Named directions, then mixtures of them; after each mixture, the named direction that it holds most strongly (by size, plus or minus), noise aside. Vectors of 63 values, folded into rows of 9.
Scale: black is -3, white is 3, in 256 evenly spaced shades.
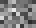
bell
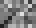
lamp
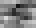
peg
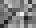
lamp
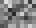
lamp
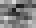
peg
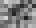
peg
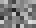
bell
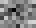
bell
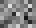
lamp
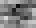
peg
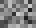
lamp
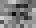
peg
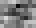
peg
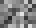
lamp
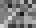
lamp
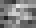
peg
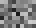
bell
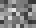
bell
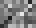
lamp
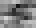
peg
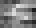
peg
